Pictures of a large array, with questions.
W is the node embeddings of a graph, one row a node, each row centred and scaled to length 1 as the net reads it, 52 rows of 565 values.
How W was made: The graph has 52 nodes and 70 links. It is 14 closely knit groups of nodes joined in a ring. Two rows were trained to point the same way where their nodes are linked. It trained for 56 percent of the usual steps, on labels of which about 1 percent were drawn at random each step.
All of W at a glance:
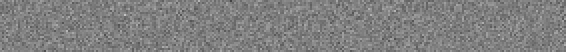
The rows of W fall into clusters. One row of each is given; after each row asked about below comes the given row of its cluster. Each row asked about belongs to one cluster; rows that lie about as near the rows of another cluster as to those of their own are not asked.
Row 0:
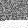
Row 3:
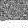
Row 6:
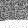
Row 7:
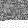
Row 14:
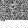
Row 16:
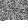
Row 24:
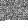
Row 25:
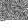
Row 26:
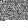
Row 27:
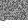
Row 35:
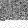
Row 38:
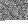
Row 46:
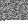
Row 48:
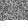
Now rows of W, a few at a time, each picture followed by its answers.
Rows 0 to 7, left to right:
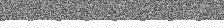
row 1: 24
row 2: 14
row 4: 7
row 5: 46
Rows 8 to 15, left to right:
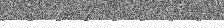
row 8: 48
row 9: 6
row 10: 7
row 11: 38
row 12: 3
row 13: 46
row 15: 35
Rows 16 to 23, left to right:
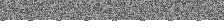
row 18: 27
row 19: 16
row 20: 24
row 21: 35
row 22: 26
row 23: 3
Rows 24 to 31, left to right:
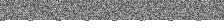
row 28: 25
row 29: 26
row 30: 27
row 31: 48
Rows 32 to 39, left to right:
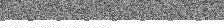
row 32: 3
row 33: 0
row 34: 16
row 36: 0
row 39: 26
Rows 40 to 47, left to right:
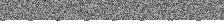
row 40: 27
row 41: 3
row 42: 38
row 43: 7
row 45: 38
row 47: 14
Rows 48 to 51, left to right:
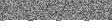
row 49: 0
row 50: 25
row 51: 14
